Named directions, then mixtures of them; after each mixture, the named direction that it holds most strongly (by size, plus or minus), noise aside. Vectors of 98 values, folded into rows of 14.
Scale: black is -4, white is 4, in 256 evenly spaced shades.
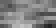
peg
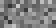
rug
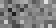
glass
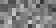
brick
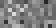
glass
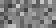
rug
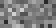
glass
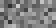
rug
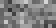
glass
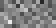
rug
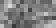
peg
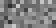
rug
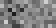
glass
